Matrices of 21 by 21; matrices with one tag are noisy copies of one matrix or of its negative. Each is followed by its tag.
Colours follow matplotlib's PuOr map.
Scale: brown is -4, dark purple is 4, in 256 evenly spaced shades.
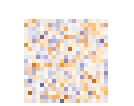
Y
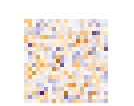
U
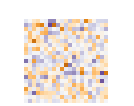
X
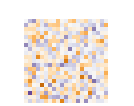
Y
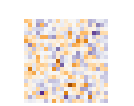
U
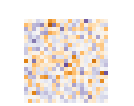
X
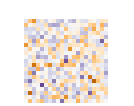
Y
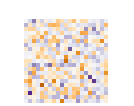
Y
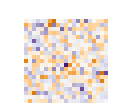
X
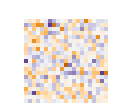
X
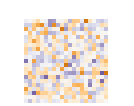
X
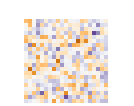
U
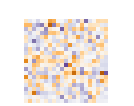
X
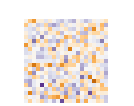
Y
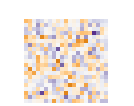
U
